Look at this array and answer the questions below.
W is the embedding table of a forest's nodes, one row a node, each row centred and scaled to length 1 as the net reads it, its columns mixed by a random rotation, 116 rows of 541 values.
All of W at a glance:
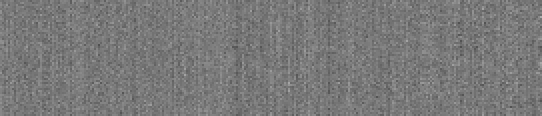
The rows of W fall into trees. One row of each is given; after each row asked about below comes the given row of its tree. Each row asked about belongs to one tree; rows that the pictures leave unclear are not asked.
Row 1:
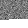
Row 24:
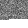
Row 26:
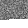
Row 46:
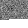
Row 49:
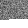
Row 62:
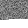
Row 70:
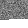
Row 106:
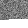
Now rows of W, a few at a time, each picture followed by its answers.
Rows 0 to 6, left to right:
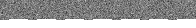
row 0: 70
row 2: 70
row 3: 62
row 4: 26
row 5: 46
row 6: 49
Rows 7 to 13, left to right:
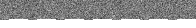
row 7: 62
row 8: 106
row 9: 62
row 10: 26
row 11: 24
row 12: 62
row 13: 24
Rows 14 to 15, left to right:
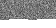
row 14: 70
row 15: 1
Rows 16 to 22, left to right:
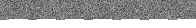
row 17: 106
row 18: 62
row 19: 26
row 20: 46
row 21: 1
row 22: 24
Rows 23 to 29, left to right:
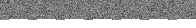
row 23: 24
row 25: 1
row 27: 24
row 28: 46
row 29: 70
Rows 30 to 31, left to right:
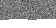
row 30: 1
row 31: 49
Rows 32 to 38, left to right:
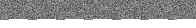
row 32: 62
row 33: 26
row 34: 46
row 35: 24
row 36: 106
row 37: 49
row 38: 62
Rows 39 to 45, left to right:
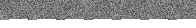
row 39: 24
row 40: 62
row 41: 46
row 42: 46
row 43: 24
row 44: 70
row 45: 1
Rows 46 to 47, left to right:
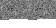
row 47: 46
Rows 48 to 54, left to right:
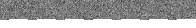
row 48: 46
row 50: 24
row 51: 46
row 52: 62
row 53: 24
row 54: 1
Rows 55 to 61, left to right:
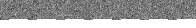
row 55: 46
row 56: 106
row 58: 106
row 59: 26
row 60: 62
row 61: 1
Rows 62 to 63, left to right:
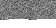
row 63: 106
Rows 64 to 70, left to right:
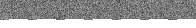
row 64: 62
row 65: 62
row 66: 106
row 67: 1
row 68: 106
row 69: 70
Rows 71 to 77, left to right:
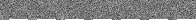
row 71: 24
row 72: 24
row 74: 106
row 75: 1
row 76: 46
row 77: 106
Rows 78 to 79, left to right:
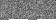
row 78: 26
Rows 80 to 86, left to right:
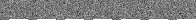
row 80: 70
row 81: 106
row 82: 24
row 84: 26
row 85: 70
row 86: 49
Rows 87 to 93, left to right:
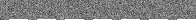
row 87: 46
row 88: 24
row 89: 62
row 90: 70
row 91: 24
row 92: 1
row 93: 24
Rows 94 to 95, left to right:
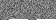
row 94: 46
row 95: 1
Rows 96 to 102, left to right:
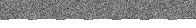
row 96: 49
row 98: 46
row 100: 26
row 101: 46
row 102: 70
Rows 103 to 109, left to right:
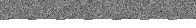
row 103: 62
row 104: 26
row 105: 46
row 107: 26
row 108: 24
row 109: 62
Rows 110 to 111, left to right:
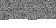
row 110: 106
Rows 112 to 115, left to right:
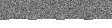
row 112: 26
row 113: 62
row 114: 62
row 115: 106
